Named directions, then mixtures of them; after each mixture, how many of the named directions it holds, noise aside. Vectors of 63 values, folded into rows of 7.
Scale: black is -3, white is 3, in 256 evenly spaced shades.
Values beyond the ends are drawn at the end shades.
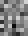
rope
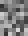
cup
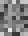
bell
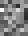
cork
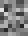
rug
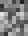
two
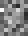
one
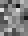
two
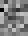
two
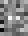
three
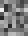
two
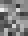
two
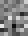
two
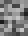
two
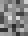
three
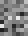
two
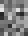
two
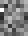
three
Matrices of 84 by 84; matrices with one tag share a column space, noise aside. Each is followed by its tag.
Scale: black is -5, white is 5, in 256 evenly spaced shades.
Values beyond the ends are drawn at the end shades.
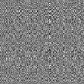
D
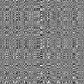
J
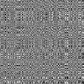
J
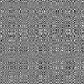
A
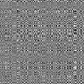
A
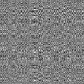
D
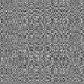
D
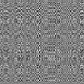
D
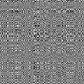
A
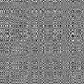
A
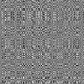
J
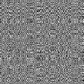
D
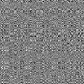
A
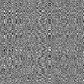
D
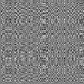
D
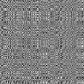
J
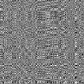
J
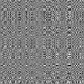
J
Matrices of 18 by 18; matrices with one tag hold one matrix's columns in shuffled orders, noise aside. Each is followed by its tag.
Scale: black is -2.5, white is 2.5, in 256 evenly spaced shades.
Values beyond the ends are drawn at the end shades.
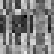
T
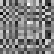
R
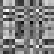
R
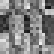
T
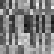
T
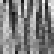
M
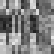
T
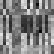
T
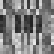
T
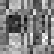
T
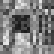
T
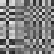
R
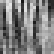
M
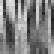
M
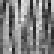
M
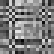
R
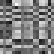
R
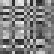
R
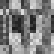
T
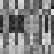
T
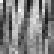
M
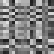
R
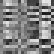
R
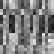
T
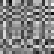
R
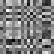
R
